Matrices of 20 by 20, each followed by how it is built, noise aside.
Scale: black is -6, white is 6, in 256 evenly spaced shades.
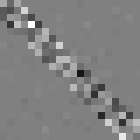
banded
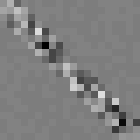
banded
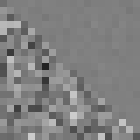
lower triangular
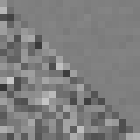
lower triangular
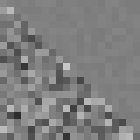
lower triangular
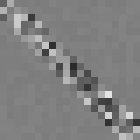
banded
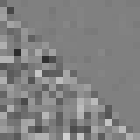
lower triangular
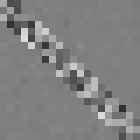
banded
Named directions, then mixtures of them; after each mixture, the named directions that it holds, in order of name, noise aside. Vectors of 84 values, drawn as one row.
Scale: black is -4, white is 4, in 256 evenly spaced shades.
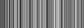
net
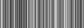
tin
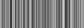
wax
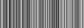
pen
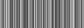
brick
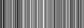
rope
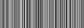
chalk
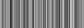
brick, wax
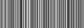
chalk, pen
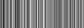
chalk, rope, wax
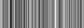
tin, wax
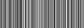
chalk, rope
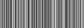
brick, wax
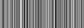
brick, chalk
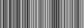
brick, pen, rope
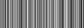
pen, tin, wax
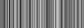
net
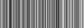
pen, wax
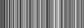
net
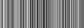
chalk, pen, rope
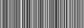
chalk, pen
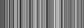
net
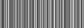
brick, net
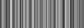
brick, wax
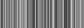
tin, wax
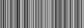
brick, chalk, rope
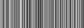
chalk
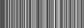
chalk, net
